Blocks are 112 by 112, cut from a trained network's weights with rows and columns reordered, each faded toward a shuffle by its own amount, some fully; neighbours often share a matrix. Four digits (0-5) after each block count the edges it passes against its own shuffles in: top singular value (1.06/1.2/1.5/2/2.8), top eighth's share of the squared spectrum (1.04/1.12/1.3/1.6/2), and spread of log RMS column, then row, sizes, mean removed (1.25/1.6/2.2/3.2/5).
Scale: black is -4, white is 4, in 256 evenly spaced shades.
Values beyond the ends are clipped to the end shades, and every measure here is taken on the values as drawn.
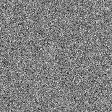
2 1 0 0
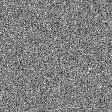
0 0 0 0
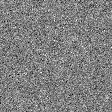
0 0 0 0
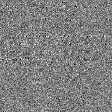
2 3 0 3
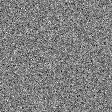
0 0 0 0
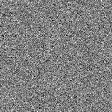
2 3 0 1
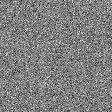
0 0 0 0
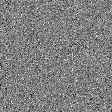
2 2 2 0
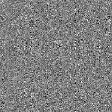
3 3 3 1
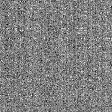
3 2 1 2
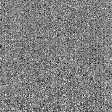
2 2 0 2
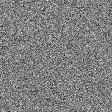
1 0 0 0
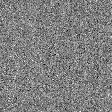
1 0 0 0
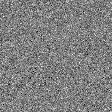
1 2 0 1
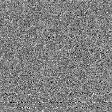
2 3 1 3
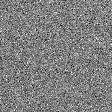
1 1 0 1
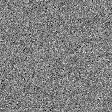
1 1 0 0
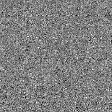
2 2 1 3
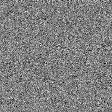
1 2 0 2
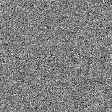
1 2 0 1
